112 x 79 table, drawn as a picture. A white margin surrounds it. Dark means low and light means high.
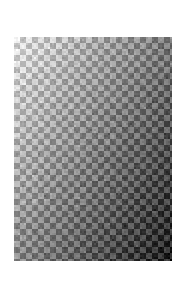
Grain: checkered. Ninth with the highest average: top left. Histogram: bell-shaped. Slope: up to the top left.
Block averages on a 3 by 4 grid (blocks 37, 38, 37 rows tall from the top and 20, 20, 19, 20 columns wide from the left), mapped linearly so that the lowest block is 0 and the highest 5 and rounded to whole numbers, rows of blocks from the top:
5 4 3 2 / 4 3 2 1 / 3 2 1 0
